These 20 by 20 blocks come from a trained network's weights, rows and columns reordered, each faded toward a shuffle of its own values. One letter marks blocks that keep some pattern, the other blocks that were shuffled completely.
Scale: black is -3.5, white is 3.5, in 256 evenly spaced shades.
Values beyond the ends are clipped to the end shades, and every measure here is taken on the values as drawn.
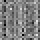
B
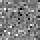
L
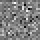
L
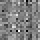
B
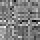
B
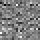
B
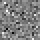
L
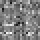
B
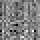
B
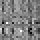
B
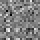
B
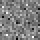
L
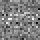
B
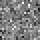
L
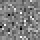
L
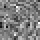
B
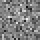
L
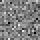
L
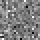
L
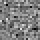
L
